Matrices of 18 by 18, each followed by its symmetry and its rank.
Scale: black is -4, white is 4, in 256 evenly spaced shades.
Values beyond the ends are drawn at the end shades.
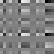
neither, rank one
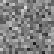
neither, full rank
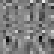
neither, rank three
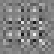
symmetric, rank two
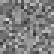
neither, full rank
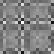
symmetric, rank two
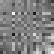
symmetric, rank two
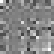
symmetric, rank three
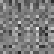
neither, rank three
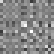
symmetric, rank three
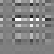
neither, rank one
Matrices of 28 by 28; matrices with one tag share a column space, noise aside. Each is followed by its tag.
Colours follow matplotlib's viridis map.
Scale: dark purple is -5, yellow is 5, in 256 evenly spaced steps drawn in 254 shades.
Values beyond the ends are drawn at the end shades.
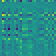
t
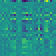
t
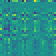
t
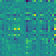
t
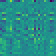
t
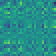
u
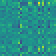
u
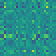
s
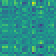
u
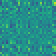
u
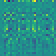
t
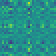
u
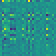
t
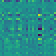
t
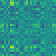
u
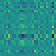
s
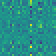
u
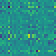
s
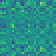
u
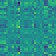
u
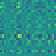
s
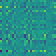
s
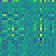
t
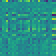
t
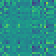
u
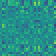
u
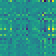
t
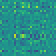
s
